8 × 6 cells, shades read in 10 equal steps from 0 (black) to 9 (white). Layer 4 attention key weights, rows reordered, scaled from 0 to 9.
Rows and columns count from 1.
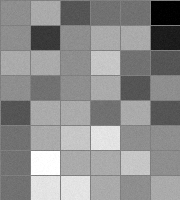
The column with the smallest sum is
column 6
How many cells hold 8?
3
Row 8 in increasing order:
4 5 6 6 8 8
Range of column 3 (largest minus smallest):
5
